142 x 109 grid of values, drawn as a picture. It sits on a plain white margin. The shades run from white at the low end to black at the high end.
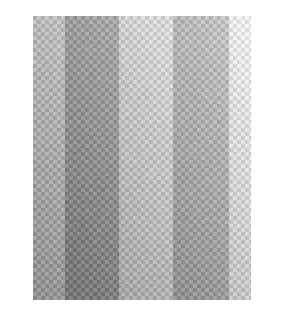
Slope: up to the bottom left. Stripes: upright, repeating 2 times. Average level on the scale: 30%. Ninth with the highest average: bottom left. Histogram: bell-shaped.
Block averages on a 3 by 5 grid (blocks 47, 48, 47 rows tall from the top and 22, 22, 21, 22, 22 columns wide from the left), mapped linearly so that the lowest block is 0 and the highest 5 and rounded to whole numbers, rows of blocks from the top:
2 3 0 1 0
3 4 1 2 1
4 5 2 3 2
